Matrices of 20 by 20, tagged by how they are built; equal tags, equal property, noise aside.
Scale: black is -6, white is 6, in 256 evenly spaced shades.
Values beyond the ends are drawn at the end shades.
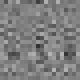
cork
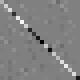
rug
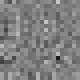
cork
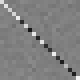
rug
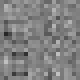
cork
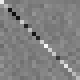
rug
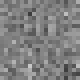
cork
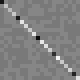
rug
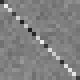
rug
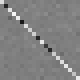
rug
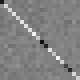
rug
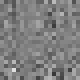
cork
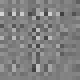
cork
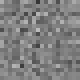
cork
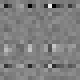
cork
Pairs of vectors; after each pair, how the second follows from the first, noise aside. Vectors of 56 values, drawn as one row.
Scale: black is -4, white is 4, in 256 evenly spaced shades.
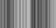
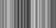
negated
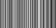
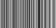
negated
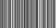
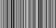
negated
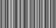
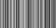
sign-scrambled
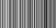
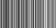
negated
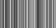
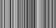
negated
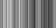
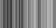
negated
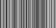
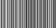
sign-scrambled
